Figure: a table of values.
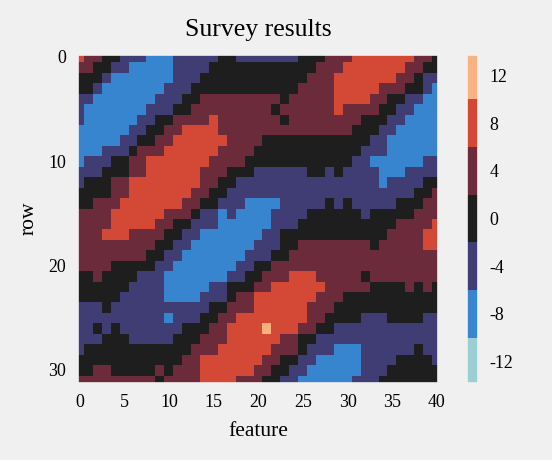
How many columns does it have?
41
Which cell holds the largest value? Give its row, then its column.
26, 21
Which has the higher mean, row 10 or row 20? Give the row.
20
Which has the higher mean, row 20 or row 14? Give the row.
20
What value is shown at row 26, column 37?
-4
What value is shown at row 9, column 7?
4
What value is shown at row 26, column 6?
-4
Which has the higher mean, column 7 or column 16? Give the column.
16
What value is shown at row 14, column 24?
-4
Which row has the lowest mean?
8
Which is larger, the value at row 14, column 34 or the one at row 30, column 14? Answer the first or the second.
the second
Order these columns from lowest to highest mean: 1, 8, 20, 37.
1, 37, 8, 20
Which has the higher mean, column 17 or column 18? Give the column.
17
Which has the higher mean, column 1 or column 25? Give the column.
25
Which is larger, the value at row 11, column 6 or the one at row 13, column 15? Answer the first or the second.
the first
